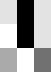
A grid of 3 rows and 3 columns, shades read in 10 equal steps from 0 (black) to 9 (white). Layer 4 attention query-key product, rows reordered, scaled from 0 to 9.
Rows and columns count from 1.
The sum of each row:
16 17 19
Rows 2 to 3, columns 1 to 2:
9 0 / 6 9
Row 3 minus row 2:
-3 9 -4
